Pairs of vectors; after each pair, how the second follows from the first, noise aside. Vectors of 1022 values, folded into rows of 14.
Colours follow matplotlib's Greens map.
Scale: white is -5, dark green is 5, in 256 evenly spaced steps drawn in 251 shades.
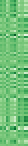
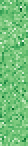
shuffled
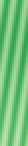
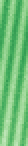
copied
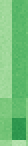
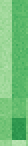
copied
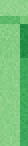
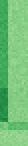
reversed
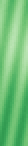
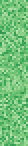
shuffled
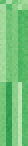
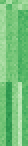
copied
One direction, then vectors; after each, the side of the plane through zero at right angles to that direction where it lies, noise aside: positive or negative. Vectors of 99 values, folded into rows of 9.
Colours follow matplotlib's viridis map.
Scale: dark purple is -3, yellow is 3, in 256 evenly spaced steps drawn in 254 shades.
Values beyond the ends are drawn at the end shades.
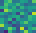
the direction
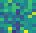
positive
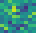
positive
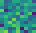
negative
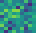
positive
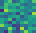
positive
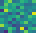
positive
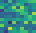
positive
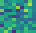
negative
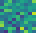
positive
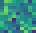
positive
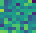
negative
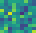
negative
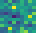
positive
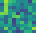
positive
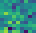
negative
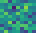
negative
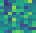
negative
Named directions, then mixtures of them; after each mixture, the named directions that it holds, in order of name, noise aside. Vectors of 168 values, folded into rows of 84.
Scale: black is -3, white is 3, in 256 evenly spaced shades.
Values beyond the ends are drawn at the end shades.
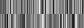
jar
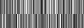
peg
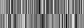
jar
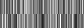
jar, peg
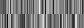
jar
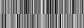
peg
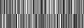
peg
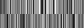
jar, peg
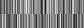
peg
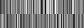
jar, peg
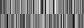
jar, peg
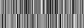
peg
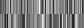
jar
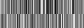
jar, peg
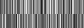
peg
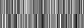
jar, peg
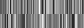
jar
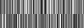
peg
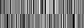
jar, peg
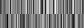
jar, peg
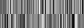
jar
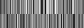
jar, peg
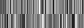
jar
